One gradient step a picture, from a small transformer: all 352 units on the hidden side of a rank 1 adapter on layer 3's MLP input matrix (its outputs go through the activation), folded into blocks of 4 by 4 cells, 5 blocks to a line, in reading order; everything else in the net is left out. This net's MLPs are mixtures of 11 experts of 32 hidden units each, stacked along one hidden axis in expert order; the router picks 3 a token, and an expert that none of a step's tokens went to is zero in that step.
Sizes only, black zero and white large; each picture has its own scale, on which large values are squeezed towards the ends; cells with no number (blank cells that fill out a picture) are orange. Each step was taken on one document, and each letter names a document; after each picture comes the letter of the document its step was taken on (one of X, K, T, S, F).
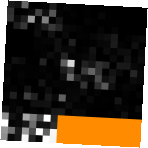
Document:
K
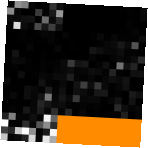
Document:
K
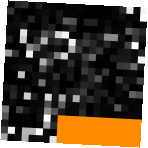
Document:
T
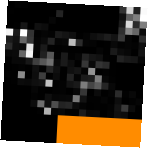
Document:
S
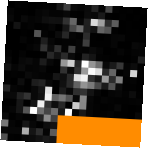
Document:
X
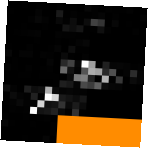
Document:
X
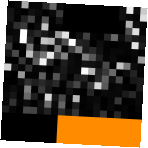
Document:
T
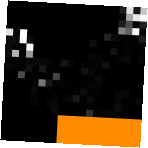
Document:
S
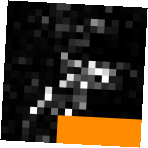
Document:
X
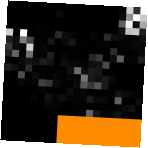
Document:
S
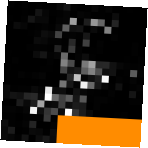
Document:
X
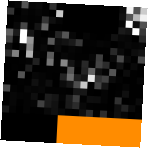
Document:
S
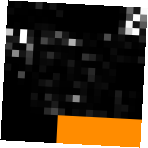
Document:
S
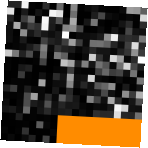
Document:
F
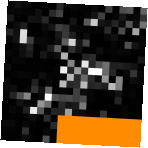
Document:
X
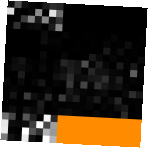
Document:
K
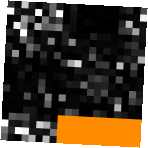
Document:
F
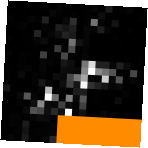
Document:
X
